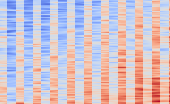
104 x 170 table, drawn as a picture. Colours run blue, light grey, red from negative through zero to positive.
Stripes running up and down repeat 10 times from left to right. The bottom right is the ninth with the highest average. The ninth with the lowest average is the top left. Values rise toward the bottom right. Overall the values sit about 50% of the way up the scale.
